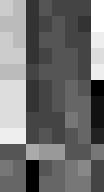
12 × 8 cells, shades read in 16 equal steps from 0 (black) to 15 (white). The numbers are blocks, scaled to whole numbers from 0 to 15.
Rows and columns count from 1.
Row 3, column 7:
4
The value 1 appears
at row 7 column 8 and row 8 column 8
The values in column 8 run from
0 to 15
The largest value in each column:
14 14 10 9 9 7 8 15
